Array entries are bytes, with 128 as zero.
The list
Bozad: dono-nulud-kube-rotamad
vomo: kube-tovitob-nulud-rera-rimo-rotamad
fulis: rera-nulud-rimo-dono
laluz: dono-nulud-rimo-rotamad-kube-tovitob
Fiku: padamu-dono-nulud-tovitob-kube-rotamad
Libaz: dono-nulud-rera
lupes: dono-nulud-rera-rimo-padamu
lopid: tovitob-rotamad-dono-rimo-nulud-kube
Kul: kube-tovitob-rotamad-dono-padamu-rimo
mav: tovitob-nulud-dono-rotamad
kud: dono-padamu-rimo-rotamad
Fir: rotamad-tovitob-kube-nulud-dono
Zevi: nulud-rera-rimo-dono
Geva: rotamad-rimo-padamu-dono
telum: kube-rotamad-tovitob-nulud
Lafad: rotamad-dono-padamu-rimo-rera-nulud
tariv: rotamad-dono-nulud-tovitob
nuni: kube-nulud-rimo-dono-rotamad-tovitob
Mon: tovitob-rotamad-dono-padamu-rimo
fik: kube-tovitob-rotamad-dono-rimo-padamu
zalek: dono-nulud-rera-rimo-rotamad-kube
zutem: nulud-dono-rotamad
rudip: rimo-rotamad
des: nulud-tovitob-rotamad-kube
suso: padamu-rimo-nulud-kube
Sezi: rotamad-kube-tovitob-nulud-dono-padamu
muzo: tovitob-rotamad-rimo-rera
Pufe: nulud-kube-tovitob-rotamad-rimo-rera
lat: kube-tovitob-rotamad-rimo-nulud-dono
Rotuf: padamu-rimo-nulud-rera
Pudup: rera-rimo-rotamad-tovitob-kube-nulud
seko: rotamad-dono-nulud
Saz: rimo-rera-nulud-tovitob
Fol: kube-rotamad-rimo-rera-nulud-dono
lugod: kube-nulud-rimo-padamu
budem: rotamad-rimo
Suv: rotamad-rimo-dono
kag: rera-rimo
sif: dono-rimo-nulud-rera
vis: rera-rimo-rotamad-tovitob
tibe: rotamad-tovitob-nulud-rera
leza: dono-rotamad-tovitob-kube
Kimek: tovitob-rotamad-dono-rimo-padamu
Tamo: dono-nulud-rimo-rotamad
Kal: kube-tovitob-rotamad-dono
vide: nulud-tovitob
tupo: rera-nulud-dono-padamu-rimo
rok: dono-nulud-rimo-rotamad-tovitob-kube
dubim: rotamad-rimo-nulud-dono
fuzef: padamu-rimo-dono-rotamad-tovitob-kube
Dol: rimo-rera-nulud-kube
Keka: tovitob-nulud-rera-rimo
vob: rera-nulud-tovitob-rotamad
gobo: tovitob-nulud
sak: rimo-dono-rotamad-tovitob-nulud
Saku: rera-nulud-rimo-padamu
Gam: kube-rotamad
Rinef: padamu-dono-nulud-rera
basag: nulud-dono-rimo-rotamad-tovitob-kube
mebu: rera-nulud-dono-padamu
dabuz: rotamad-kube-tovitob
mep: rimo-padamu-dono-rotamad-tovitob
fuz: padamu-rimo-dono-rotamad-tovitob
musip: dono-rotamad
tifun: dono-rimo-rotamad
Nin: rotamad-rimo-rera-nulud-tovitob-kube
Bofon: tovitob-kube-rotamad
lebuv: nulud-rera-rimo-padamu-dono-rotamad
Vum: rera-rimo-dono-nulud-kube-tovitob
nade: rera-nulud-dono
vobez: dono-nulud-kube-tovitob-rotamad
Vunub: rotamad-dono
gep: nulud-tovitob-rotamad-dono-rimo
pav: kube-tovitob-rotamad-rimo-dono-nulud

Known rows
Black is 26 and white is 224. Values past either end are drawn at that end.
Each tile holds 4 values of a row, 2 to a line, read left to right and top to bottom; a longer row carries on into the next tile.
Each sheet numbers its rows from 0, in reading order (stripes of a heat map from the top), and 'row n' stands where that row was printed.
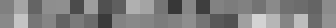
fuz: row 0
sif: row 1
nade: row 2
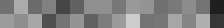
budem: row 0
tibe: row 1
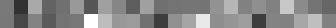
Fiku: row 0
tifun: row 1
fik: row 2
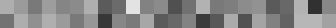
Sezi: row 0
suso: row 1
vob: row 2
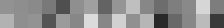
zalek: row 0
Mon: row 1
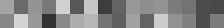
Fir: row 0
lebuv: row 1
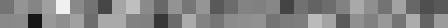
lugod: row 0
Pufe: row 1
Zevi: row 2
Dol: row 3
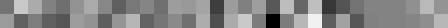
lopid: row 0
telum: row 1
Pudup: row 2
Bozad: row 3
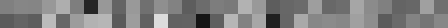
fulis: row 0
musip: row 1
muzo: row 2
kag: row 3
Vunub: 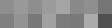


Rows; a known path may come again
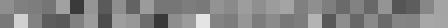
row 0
fuzef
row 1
tifun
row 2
Vunub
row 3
Suv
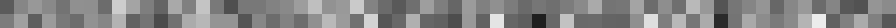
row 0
gobo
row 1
vobez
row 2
Bozad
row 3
lat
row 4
musip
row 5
gep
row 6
muzo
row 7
tupo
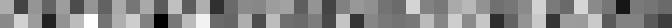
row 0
basag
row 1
Pudup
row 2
sak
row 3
des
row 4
Mon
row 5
Rotuf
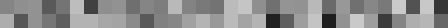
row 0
vob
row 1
Kimek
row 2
Kul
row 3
Fir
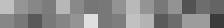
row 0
laluz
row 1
Lafad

